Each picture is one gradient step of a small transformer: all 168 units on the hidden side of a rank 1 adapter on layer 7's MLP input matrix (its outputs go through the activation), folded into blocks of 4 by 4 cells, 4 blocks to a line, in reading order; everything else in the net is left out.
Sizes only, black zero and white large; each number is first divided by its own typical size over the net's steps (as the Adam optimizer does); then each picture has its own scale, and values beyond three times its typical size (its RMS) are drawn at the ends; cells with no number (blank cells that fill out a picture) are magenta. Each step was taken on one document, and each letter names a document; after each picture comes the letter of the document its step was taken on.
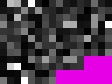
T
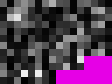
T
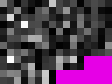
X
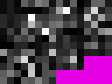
X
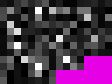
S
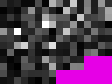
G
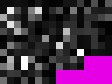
S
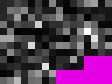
G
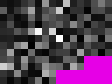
G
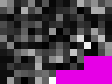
T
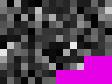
G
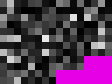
X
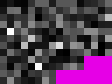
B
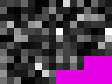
B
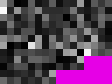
T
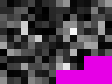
T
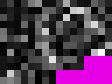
X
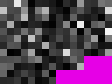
G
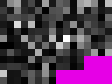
T
